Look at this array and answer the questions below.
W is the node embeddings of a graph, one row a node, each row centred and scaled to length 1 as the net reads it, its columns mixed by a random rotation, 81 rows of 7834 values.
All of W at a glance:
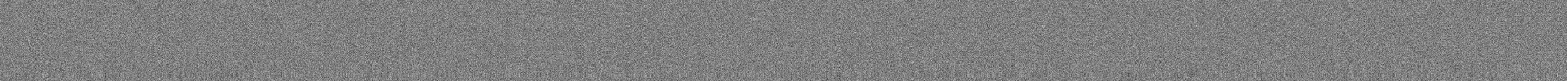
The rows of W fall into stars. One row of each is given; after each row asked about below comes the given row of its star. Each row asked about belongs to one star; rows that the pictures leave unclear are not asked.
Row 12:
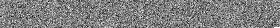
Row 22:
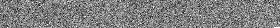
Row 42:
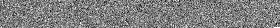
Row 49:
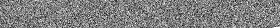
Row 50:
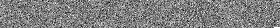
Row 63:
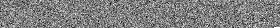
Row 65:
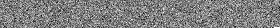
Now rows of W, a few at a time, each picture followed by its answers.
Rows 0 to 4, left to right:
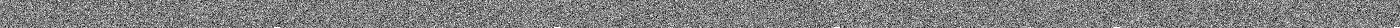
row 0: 42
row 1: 65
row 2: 12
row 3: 65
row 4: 50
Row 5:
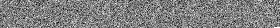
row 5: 22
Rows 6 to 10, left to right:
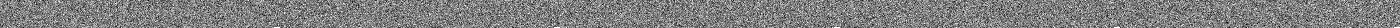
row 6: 22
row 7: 63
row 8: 12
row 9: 49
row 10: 63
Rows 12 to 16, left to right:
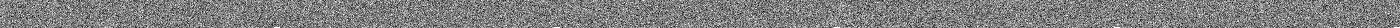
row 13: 49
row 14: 49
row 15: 50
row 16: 12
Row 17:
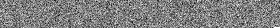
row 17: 65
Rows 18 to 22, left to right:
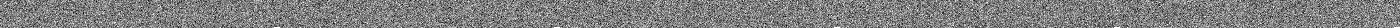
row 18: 22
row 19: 22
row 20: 22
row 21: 12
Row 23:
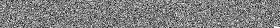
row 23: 50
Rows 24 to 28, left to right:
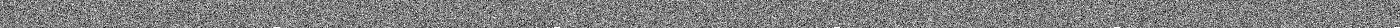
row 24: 42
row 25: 12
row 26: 49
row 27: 22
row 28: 63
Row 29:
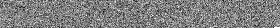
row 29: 12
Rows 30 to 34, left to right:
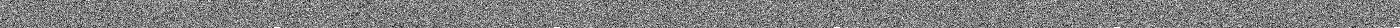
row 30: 50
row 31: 12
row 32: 65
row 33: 22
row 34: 63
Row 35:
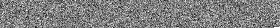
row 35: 12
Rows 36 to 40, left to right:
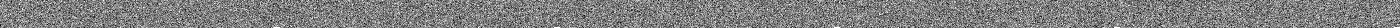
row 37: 42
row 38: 22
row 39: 50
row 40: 42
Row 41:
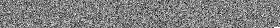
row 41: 63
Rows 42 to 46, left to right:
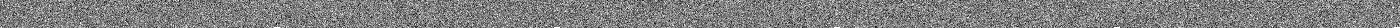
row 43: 12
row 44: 12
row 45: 42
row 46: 49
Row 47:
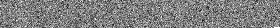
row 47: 50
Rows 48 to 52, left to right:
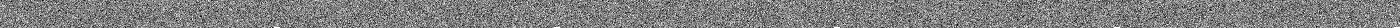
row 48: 50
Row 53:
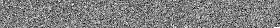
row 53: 42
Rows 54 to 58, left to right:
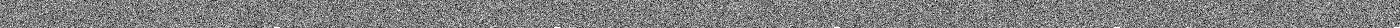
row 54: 50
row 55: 65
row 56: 63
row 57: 49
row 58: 42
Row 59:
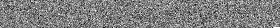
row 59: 50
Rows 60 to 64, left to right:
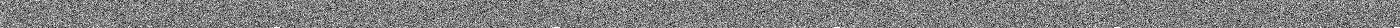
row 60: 12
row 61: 49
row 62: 49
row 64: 50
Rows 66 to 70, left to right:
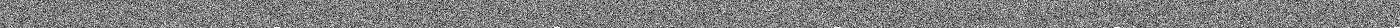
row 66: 65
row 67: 63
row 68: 65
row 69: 50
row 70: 63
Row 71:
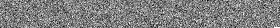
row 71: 65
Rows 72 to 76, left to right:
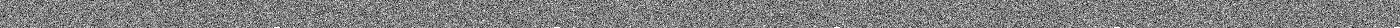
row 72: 22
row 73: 63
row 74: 63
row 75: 63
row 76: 63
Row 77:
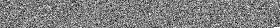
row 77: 42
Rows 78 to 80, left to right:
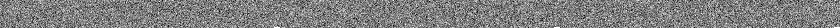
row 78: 49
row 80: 22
